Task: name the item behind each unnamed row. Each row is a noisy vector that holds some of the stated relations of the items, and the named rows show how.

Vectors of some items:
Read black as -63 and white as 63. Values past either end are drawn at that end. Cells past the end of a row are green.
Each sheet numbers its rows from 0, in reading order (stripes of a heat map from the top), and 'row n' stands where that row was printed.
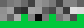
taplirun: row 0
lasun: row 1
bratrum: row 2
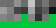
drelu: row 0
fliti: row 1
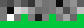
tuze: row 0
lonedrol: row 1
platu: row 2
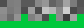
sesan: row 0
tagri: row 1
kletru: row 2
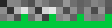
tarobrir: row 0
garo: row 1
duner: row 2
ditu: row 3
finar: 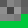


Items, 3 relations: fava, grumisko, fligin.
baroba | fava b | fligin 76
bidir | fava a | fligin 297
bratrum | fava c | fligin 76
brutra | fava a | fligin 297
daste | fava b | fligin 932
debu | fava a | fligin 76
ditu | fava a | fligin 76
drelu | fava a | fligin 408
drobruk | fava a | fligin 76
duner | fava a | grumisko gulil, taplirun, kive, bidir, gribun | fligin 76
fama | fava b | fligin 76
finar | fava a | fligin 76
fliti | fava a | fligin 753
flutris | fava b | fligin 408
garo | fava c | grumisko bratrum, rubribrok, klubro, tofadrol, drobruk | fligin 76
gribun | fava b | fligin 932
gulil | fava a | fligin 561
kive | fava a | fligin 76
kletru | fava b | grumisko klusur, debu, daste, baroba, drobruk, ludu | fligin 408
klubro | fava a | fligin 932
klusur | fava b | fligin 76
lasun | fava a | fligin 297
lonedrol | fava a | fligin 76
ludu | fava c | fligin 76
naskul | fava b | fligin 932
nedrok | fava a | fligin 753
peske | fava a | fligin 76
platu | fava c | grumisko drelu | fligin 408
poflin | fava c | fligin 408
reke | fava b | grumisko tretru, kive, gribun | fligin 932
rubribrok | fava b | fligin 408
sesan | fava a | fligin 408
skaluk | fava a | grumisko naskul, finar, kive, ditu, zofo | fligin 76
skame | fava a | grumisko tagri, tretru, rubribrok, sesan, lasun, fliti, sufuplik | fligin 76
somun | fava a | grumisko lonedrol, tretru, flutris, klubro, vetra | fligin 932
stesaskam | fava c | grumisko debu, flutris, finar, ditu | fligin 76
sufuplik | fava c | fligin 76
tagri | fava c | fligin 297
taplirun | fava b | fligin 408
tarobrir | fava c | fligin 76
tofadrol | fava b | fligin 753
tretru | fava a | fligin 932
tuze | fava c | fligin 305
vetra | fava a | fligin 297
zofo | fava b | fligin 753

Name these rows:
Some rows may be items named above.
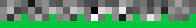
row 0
fama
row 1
platu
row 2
tagri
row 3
tuze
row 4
daste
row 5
gulil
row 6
skame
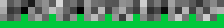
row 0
nedrok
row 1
platu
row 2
zofo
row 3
kive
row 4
flutris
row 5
nedrok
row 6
kive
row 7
poflin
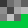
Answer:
poflin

